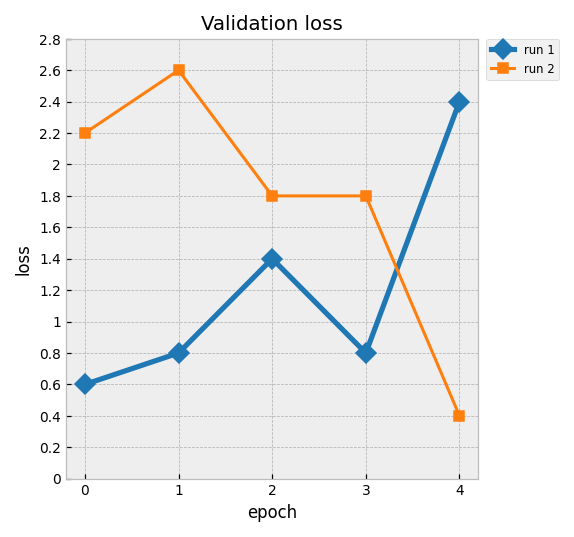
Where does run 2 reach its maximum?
1
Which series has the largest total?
run 2
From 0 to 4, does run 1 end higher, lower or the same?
higher
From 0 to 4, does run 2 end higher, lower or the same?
lower
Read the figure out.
Title: Validation loss
x-axis: epoch, ticks 0 1 2 3 4
y-axis: loss, ticks 0 0.2 0.4 0.6 0.8 1 1.2 1.4 1.6 1.8 2 2.2 2.4 2.6 2.8
Legend: run 1, run 2
Values:
run 1: 0.6 0.8 1.4 0.8 2.4
run 2: 2.2 2.6 1.8 1.8 0.4
